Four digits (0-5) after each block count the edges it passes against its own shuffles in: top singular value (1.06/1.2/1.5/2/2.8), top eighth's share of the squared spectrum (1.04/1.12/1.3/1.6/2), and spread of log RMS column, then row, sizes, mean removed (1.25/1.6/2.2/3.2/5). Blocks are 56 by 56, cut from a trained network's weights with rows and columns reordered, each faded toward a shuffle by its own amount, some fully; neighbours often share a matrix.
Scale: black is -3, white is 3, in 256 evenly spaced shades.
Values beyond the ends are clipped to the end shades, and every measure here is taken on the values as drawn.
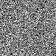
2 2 0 0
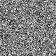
0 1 0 0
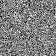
0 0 0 0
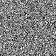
2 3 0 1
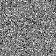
2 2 1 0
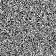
1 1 0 0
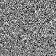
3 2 0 1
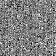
2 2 0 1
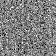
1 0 0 0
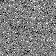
0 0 0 0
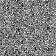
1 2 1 0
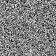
1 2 0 0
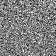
0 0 0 0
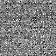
2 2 2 0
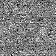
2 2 1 0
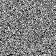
0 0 0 0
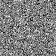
0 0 0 0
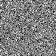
1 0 0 0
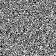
1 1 0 0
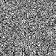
2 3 1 1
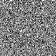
2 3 2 1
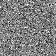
1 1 0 0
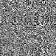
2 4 2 1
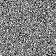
0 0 0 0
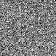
1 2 0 1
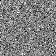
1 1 0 0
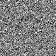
1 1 0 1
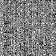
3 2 0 2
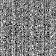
3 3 0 2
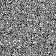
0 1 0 0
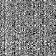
3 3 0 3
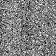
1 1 0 0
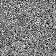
0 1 0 0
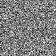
2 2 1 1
